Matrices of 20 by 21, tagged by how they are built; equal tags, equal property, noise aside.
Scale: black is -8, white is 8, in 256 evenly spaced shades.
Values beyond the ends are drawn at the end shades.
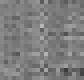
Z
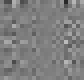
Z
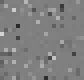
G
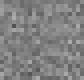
Z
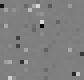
G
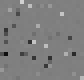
G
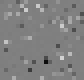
G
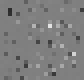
G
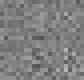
Z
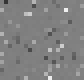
G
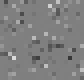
G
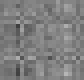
Z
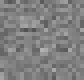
Z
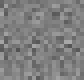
Z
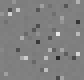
G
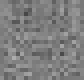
Z
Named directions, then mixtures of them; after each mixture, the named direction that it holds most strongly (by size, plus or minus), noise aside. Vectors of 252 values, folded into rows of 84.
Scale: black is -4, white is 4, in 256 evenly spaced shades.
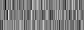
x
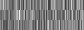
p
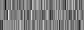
x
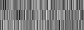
p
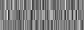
x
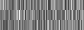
p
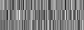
p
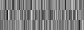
x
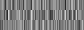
x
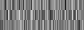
x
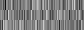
x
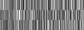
p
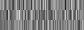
p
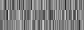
x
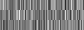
p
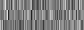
x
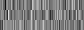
x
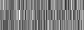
p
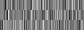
x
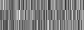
p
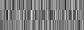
x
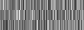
p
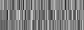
p
